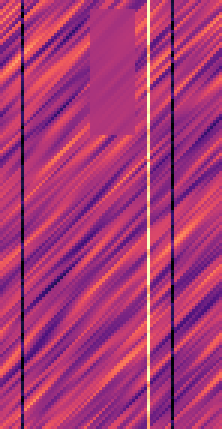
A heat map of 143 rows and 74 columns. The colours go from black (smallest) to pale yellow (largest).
The top middle is the smoothest part. An odd patch, calmer than its surroundings, sits in the top middle. Columns 8, 50 and 58 differ from the columns beside them. A few values lie far out on both sides of the bulk.
